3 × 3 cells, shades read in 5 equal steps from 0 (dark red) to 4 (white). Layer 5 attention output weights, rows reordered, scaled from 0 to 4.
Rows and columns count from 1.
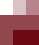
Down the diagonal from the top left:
4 1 0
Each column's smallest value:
1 0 0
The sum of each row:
9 3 1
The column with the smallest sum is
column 3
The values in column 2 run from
0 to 3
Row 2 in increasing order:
1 1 1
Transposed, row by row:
4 1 1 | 3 1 0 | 2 1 0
